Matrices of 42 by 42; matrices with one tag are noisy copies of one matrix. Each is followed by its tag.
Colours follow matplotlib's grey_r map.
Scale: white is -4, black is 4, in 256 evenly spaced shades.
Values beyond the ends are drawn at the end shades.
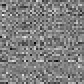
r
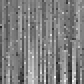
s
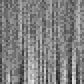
s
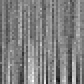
s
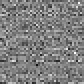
r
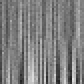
s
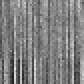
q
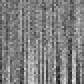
s
